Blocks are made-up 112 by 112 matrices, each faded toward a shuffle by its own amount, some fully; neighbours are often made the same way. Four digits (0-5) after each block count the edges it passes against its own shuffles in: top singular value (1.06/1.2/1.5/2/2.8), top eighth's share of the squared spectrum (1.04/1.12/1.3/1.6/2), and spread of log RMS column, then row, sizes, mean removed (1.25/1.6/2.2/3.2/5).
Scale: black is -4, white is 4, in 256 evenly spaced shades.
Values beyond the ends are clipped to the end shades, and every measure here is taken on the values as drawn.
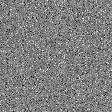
3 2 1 0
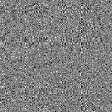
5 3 3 2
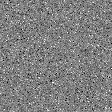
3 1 0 0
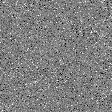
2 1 0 0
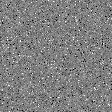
0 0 0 1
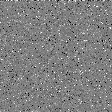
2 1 0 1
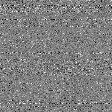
2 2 0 3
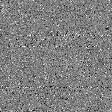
1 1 0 2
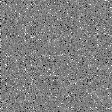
4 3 2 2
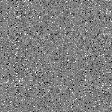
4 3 2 1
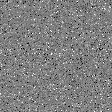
1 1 0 1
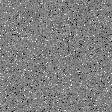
0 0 0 0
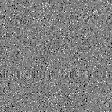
4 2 1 1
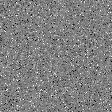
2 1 0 0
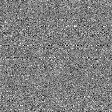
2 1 0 3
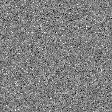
0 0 0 1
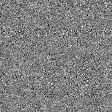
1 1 0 3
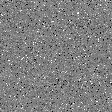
0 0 0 0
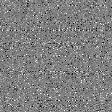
4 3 1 2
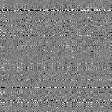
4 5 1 4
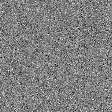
0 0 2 0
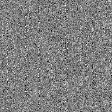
1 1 3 0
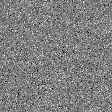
0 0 0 0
